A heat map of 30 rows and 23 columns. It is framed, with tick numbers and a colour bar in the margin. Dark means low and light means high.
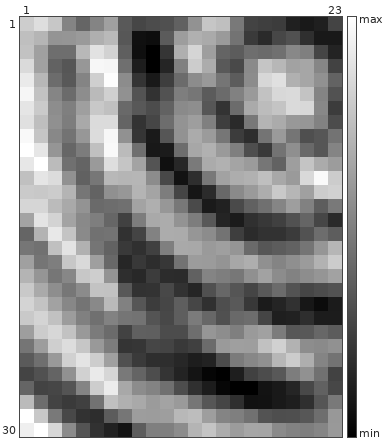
The top left is the ninth with the highest average. Rings spread out from the top right. The left part is higher, up to a seam about 30% of the way across. The halves do not mirror each other.
